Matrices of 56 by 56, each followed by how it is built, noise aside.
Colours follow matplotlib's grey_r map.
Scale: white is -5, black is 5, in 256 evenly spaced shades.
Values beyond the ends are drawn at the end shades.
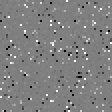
sparse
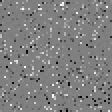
sparse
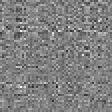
low rank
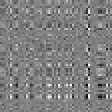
low rank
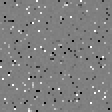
sparse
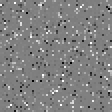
sparse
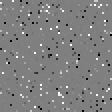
sparse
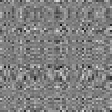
low rank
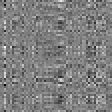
low rank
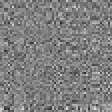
low rank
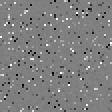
sparse
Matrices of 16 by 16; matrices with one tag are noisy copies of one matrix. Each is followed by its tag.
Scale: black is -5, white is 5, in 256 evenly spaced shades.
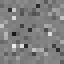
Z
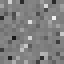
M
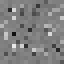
Z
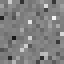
M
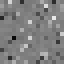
M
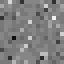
M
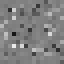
Z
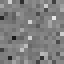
M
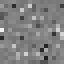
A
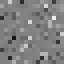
M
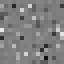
A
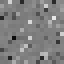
M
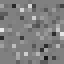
A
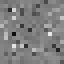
Z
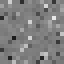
M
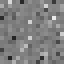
M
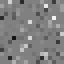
M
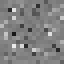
Z
